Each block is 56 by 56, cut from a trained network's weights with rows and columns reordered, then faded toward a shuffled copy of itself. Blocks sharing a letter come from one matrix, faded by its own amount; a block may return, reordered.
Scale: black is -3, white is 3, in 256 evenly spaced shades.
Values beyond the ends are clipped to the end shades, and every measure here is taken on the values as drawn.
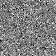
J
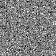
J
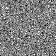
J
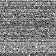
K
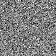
J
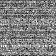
K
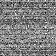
K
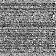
K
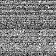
K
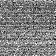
K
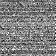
K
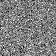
J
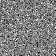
J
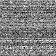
K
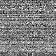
K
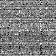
K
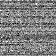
K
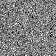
J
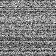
K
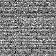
K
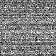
K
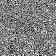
J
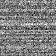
K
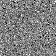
J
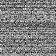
K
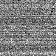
K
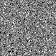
J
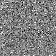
J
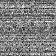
K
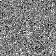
J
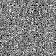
J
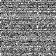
K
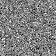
J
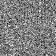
J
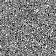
J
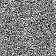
J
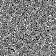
J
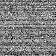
K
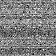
K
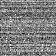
K
